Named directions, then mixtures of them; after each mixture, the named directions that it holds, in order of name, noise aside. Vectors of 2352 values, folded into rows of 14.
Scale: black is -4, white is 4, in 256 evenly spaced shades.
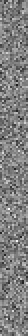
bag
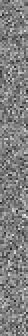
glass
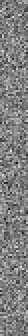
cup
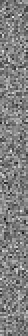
cup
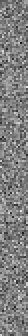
bag, cup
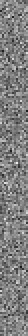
cup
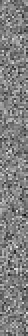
cup, glass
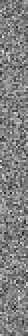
bag, cup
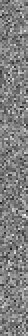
glass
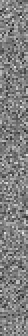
cup, glass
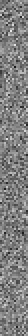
cup, glass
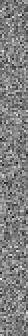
cup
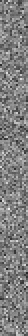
bag, glass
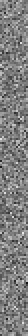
bag, cup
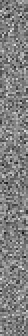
cup, glass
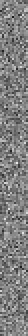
cup
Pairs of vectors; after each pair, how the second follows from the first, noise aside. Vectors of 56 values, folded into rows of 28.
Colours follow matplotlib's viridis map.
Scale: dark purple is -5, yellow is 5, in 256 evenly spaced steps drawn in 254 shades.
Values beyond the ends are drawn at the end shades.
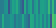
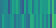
copied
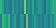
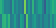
copied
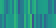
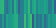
copied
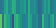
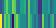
scaled up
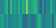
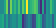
scaled up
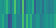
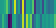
scaled up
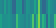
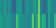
copied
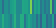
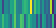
scaled up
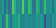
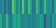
copied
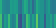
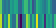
scaled up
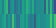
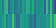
copied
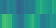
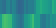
copied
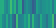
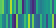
scaled up
